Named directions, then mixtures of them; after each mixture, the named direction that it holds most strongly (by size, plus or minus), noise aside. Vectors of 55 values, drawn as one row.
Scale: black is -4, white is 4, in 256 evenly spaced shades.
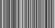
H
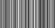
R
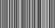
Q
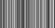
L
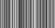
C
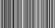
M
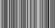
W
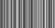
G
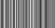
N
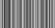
M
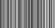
W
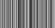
R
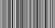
G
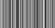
G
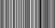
N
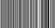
Q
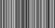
L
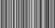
N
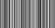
Q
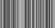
H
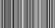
M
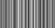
R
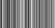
H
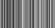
M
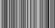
W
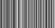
H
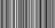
N
